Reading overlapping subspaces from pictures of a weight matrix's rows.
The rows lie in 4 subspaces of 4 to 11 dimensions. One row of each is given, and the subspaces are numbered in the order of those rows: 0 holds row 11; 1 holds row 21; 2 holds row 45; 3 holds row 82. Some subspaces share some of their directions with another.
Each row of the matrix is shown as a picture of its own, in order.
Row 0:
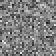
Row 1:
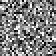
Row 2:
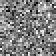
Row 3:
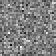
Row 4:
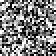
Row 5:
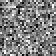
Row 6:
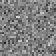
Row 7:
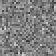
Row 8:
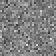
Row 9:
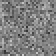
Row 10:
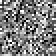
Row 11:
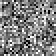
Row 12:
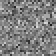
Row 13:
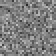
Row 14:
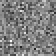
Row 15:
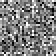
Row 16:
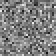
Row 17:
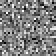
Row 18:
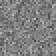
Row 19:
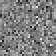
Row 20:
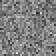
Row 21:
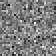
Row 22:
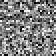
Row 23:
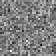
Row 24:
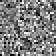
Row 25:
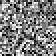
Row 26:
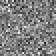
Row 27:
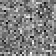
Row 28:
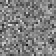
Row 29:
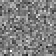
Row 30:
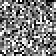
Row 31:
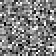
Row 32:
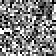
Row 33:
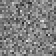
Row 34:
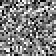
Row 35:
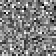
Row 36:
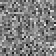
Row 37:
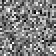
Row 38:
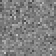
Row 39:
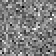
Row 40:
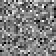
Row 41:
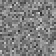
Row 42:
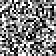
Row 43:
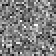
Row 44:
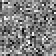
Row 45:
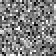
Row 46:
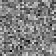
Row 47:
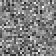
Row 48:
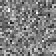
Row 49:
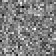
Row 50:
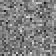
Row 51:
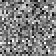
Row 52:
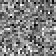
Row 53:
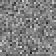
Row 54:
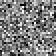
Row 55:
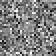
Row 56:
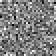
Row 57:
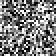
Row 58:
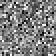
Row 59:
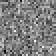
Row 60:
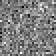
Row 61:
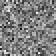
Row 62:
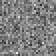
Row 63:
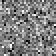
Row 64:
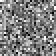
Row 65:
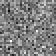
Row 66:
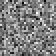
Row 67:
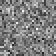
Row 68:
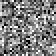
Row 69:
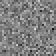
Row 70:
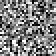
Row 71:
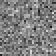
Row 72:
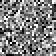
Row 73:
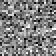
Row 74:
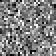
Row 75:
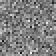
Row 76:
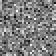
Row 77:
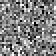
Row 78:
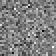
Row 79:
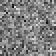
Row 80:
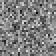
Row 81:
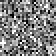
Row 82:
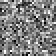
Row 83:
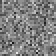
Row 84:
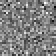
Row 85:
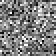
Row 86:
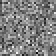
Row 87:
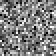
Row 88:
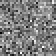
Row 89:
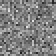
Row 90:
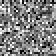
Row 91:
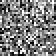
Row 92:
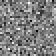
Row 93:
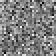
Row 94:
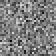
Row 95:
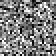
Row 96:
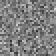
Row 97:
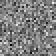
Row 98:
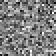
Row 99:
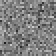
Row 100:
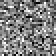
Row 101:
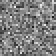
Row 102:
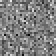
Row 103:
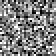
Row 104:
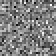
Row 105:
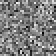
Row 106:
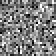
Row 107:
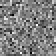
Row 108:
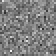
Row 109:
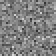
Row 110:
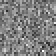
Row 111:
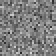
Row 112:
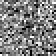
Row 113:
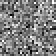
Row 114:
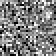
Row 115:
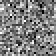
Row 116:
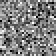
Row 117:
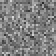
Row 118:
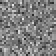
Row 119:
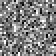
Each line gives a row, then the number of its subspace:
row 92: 2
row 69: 3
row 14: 2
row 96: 0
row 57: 0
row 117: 2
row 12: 3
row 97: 0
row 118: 3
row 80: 2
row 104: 0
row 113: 1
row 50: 1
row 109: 1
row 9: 2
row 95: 1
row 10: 0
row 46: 0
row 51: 3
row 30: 2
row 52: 1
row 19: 3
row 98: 1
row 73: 1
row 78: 0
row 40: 3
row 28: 3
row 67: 0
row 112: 1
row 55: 2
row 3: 2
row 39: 3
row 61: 3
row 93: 2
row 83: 0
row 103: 2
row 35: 1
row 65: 0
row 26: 3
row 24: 2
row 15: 2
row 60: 3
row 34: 3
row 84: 1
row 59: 3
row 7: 2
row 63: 0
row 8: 3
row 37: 0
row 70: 0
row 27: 1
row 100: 1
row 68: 0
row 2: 0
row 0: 1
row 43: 3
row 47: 3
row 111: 2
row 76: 2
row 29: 3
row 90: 0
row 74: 2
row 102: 2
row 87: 3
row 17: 1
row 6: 3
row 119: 2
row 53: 0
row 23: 0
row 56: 2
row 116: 3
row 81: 2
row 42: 0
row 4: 1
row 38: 2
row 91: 3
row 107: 2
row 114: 3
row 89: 0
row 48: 3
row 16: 3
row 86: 0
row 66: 0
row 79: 1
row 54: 3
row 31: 3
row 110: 3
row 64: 2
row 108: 3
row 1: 3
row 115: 2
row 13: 3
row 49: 3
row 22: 1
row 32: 2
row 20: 2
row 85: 3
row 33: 2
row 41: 3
